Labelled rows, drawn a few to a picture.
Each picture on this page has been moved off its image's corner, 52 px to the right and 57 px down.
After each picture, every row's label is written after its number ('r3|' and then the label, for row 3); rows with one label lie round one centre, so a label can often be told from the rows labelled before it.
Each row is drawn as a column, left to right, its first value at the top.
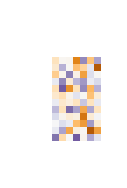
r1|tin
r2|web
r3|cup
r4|tin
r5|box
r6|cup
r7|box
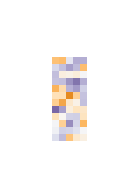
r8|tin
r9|tin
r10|web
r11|web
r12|box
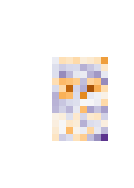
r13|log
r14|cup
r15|cup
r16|log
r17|web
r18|cup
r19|cup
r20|tin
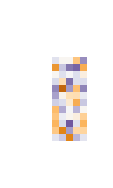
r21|box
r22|cup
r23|web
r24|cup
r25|box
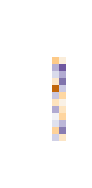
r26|cup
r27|web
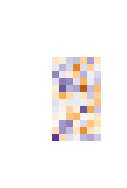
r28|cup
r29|web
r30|web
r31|box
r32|cup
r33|box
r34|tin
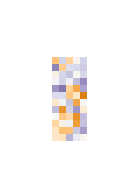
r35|log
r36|box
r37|cup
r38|tin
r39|web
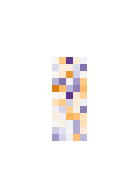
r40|tin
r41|tin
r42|box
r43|web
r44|cup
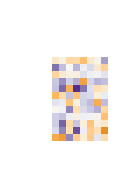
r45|web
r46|web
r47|tin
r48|web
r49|log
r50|log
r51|tin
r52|box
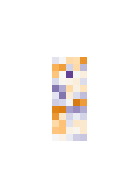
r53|box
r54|box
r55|cup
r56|tin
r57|tin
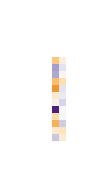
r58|cup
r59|log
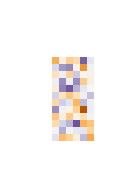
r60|tin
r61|web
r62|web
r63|web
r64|box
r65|log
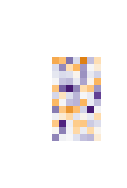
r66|tin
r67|web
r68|box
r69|box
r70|tin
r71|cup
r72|log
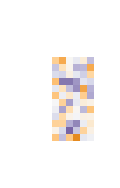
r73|log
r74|tin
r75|web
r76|web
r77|cup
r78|box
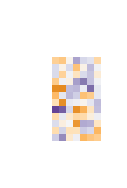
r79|cup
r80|tin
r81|log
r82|box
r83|web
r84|web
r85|log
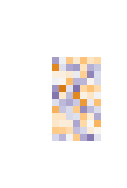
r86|box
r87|cup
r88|log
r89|web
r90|tin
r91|cup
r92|tin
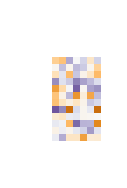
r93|tin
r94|tin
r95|box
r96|web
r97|web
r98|web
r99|box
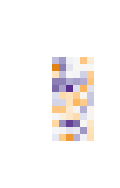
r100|box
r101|web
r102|web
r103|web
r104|tin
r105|log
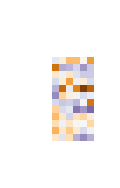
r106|box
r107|cup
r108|log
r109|cup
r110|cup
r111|tin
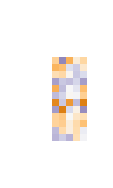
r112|tin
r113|box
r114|tin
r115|log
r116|tin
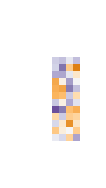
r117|cup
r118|cup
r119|box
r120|box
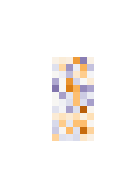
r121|web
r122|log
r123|cup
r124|tin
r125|box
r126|log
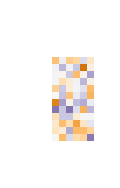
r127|tin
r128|log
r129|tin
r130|log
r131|box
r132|cup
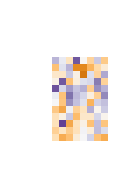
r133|box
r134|web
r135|log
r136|box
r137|box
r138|tin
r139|web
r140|log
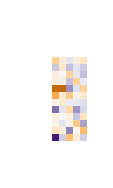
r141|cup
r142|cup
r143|web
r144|log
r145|cup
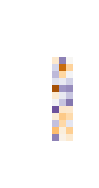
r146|cup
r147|box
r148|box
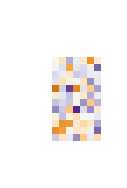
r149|cup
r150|log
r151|box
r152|cup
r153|log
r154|tin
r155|web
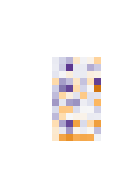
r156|log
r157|web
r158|web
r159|log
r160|web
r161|log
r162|tin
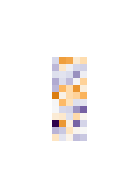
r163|web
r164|tin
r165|tin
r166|cup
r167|cup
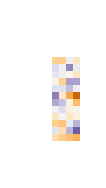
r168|log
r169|log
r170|web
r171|web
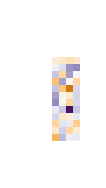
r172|log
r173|tin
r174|cup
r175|log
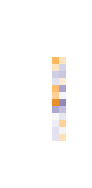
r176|tin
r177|log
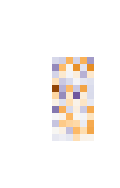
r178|cup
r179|box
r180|tin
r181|box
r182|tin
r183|box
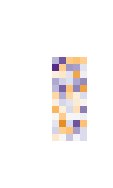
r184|web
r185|box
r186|cup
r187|web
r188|tin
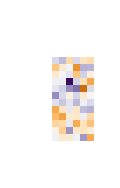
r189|box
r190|box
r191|web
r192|box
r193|cup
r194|log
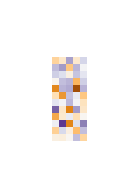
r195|cup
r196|web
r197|box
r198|cup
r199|web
